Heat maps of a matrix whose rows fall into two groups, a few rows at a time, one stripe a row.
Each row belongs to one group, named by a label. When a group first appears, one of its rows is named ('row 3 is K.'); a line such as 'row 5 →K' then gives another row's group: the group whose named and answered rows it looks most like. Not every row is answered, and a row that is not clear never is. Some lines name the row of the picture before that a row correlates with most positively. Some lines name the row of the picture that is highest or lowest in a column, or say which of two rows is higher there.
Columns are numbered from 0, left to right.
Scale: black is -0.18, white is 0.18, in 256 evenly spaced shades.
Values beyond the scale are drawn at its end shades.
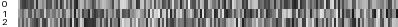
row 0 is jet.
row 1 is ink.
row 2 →jet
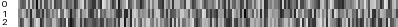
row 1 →ink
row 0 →jet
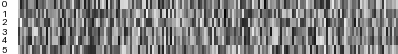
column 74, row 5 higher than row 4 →Yes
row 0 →jet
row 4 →ink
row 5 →jet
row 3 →ink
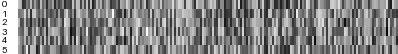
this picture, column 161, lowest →3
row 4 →ink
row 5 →jet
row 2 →ink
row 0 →jet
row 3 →ink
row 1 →ink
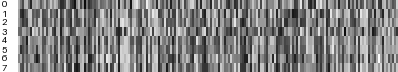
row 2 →jet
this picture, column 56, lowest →0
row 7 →jet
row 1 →jet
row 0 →ink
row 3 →ink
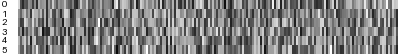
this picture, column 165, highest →0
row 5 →ink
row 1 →ink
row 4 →ink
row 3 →jet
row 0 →jet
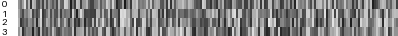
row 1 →jet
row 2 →jet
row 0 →ink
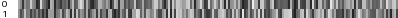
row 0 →jet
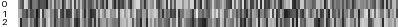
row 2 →jet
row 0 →ink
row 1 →jet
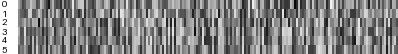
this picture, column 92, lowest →1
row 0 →jet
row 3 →ink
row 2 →ink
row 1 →jet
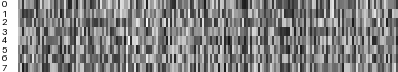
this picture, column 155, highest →4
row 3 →jet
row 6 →ink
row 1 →jet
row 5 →jet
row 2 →ink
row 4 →ink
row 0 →jet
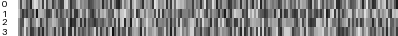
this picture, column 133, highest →3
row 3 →ink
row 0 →ink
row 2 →ink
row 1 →jet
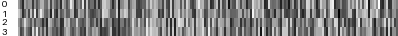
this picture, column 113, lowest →2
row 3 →ink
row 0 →jet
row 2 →ink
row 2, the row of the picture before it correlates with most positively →3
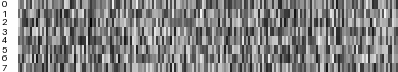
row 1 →jet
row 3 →ink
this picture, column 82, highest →4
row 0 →ink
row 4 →ink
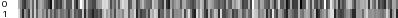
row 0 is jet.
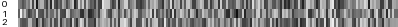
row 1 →ink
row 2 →jet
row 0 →jet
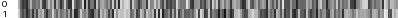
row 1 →jet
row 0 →jet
